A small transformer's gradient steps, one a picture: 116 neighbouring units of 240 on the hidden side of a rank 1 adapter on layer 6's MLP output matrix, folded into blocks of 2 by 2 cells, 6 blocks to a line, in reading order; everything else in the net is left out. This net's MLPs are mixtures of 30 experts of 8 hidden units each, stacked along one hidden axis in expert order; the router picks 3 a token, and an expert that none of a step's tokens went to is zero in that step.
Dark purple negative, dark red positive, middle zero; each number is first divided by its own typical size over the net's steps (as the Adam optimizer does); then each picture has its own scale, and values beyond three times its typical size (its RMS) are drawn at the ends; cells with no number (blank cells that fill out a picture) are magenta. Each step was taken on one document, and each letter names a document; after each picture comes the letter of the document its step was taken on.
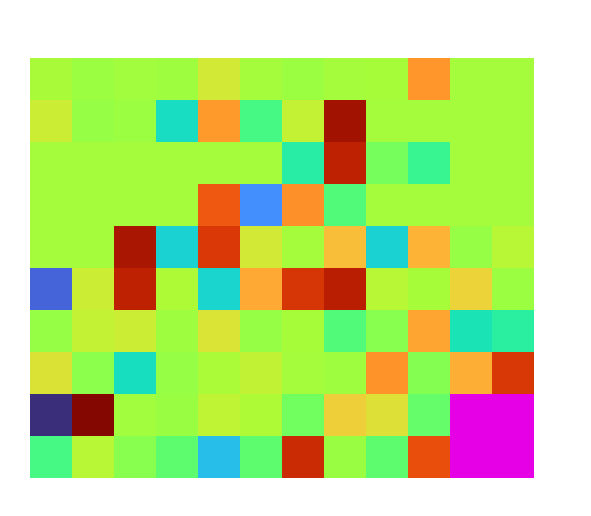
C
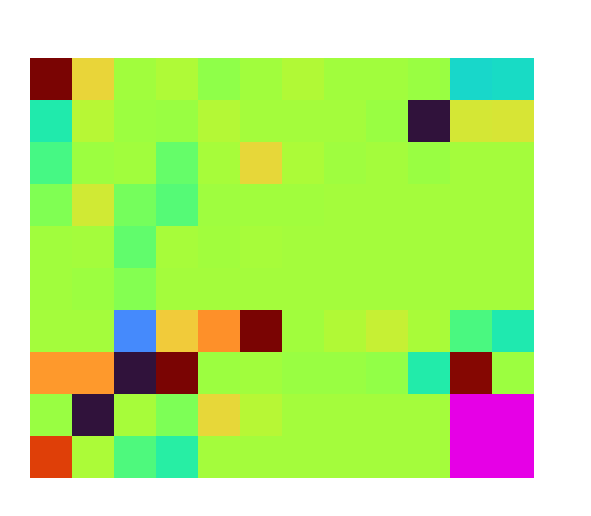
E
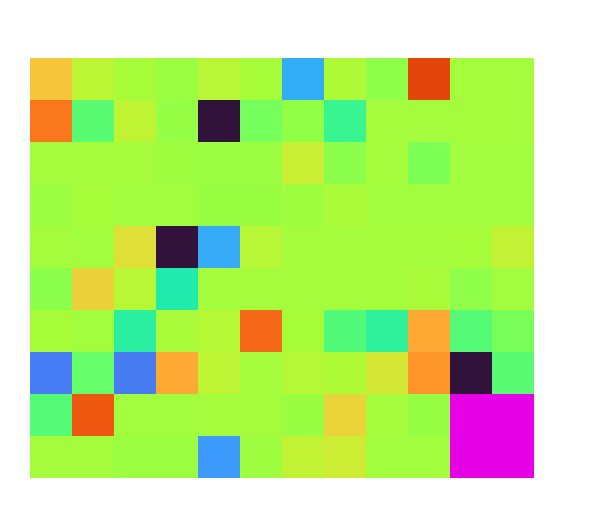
E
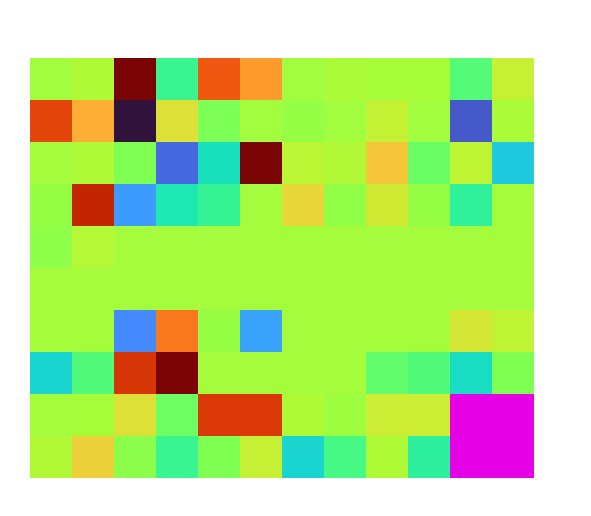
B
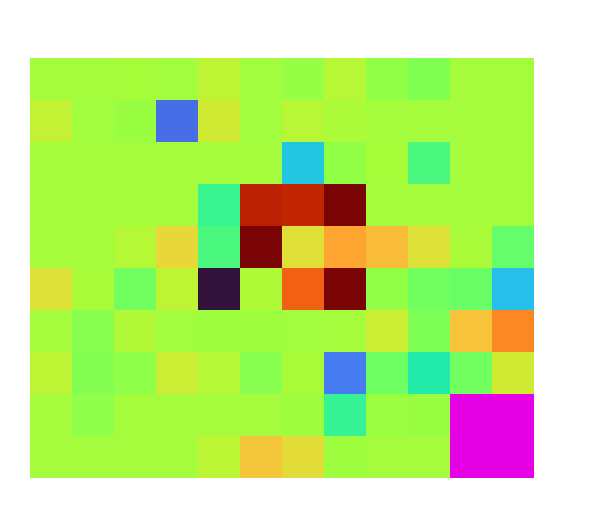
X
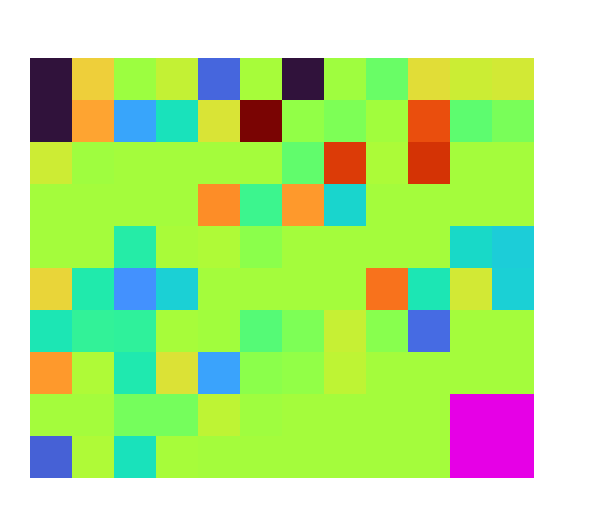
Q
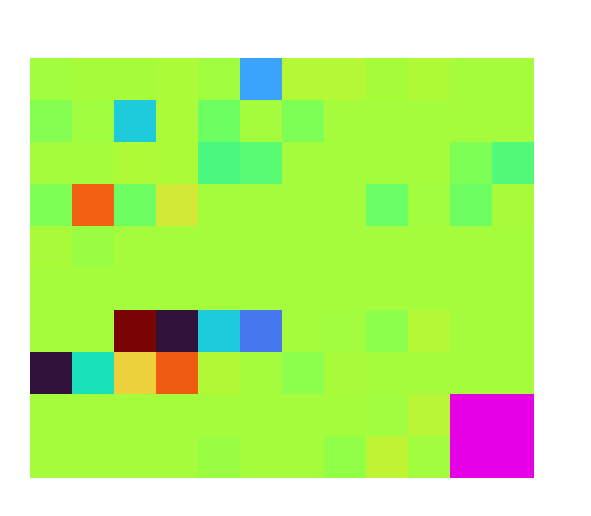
B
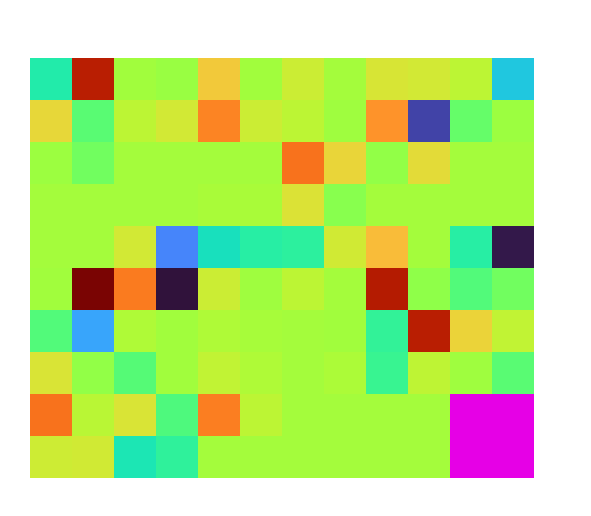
Q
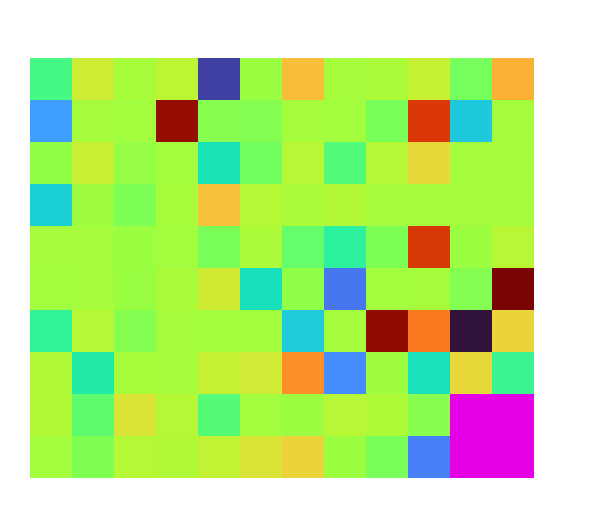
C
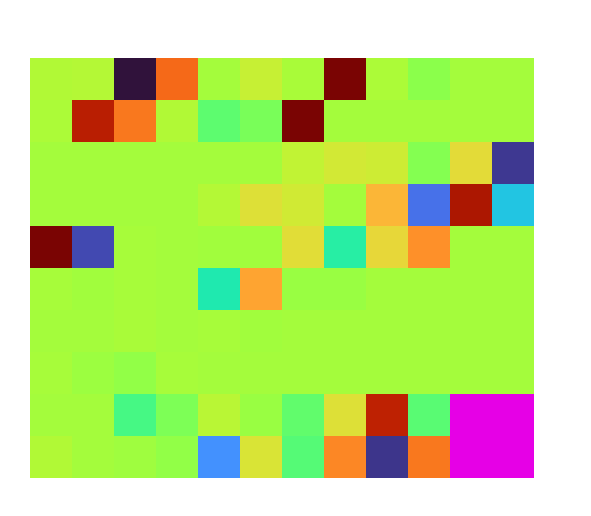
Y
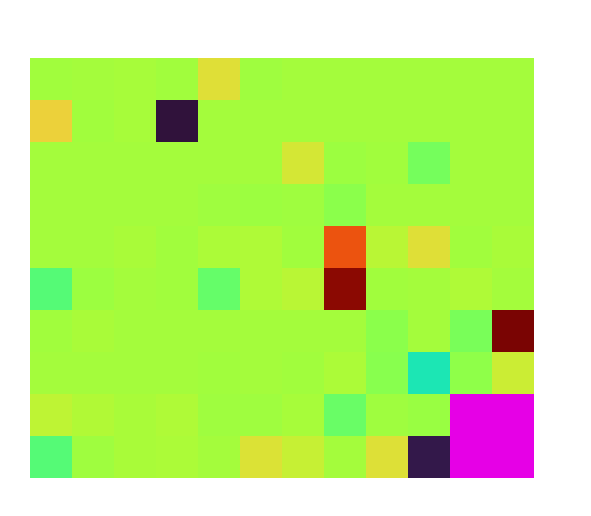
X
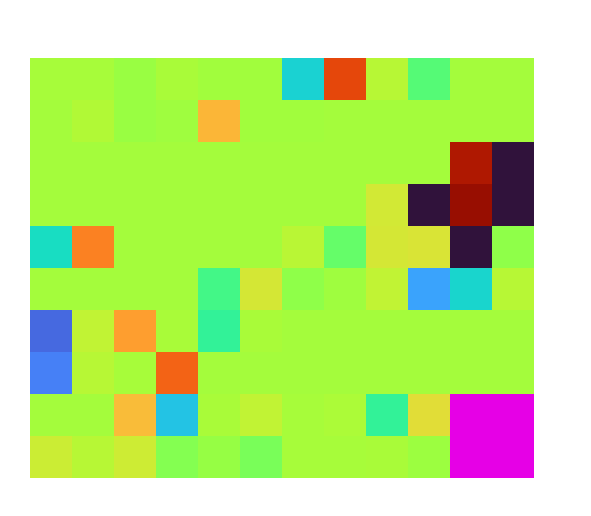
Y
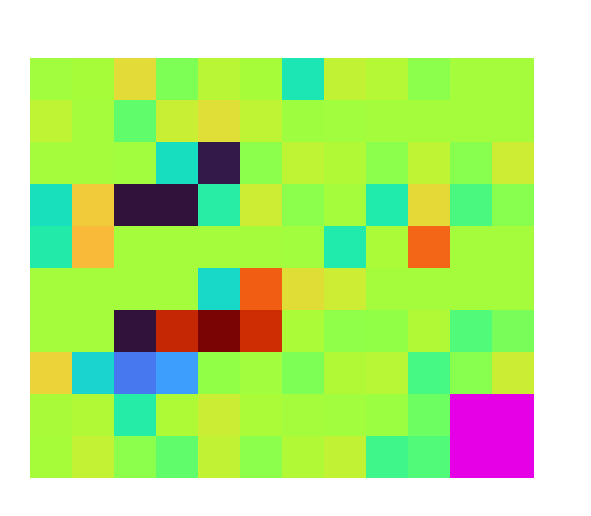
Y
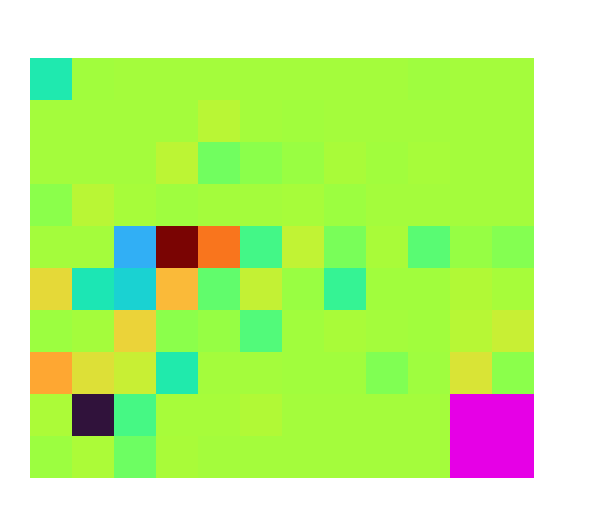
E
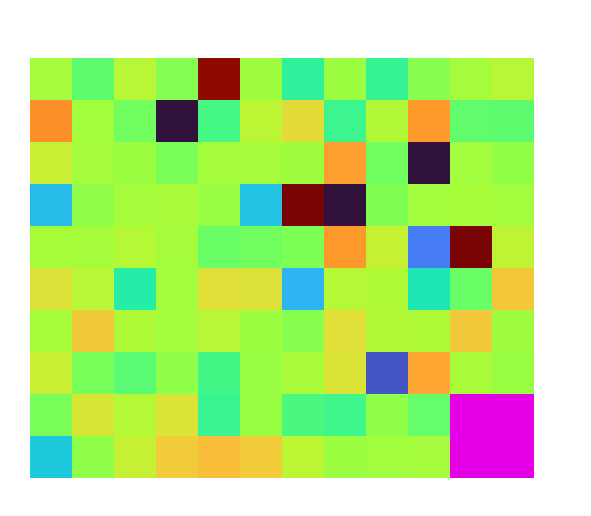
C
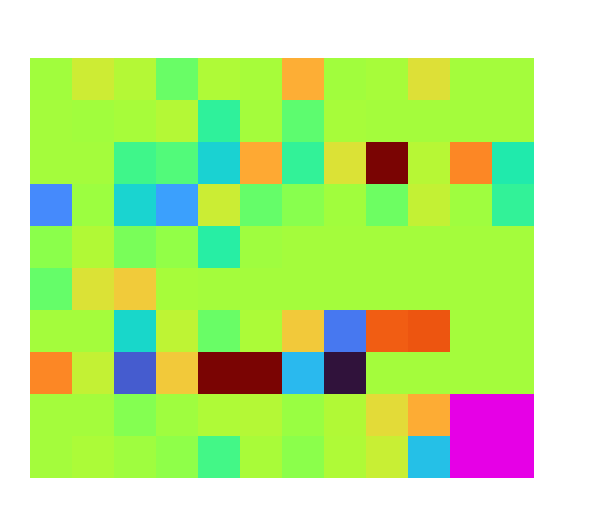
Y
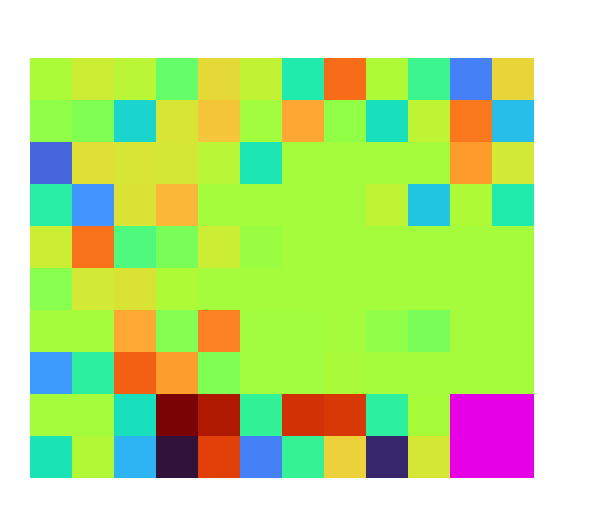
Y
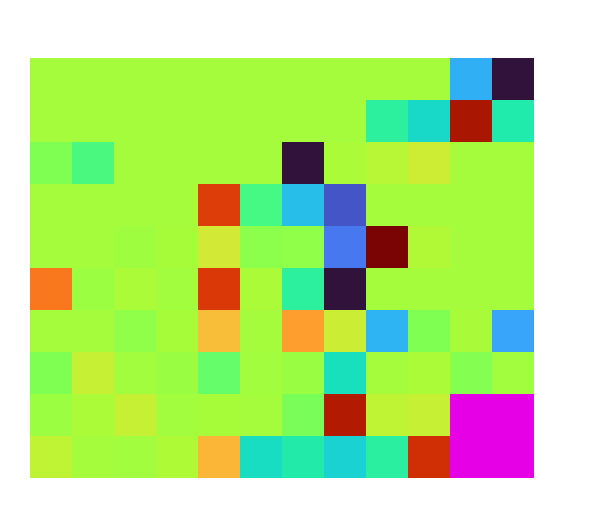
X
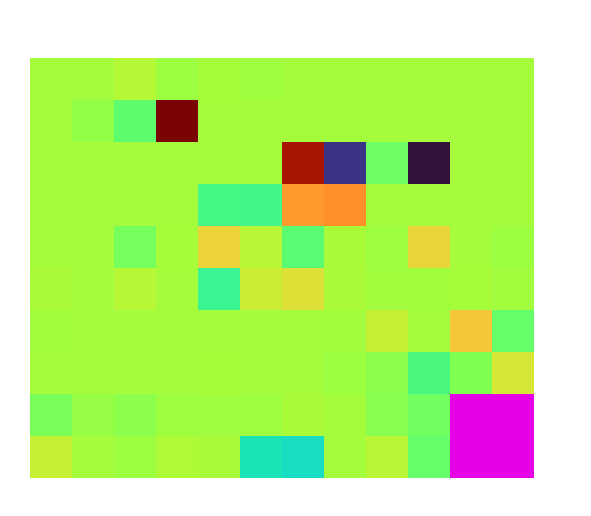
X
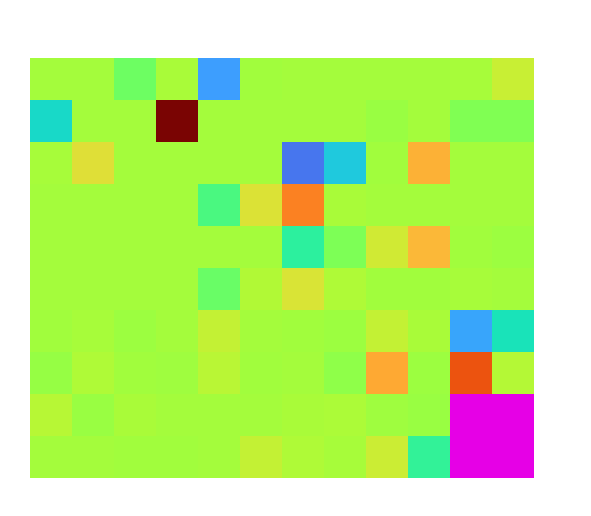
X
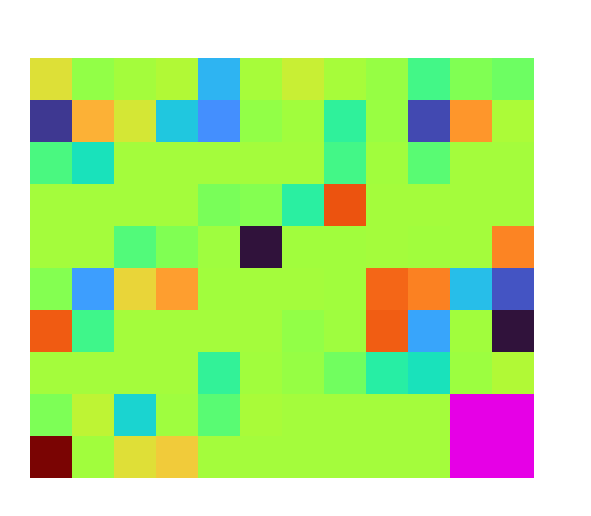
Q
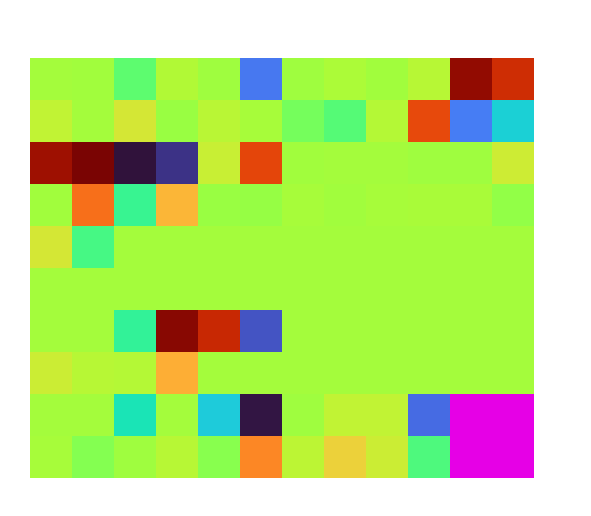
B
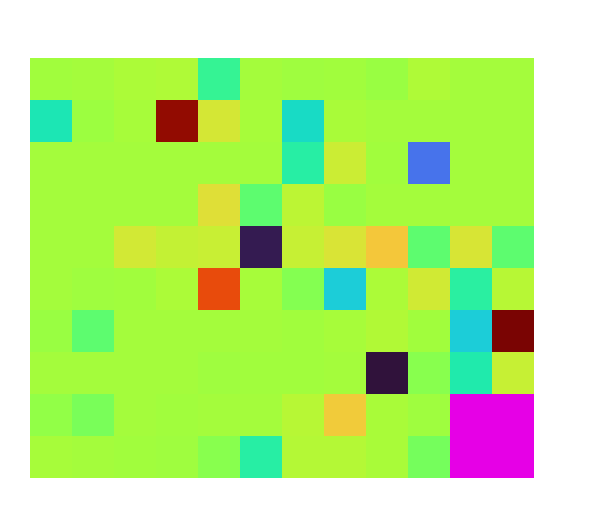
X
